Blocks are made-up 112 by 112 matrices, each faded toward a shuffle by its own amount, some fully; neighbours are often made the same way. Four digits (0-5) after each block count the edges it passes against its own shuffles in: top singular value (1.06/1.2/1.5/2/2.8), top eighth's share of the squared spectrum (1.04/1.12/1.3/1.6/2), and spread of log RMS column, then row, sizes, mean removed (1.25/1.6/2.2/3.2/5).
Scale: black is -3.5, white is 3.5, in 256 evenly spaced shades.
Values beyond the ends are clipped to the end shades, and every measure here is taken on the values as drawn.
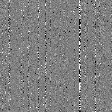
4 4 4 0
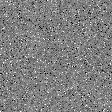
0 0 0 0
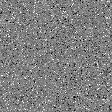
3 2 0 0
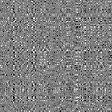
5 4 3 3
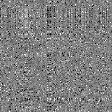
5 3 2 2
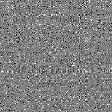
4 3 2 2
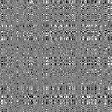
5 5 4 4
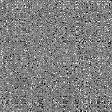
4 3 2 2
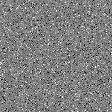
3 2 0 0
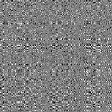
5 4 3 3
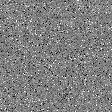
2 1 0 0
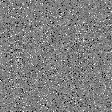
3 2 1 1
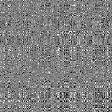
5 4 3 3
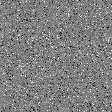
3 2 1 0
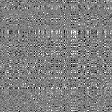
5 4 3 4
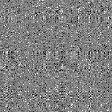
5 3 3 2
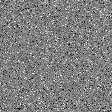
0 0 0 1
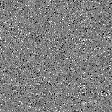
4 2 1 1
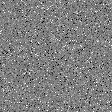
0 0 0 0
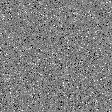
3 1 0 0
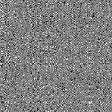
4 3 3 2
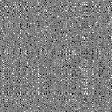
5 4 3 3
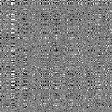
5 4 3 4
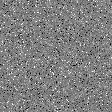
0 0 0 0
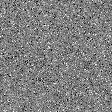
0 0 0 0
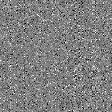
4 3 2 1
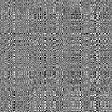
5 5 4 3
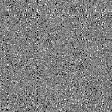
4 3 2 2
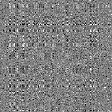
5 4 3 3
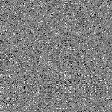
4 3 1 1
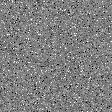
1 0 0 0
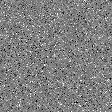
0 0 0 0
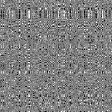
5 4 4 3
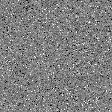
3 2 1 0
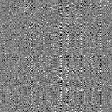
5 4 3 3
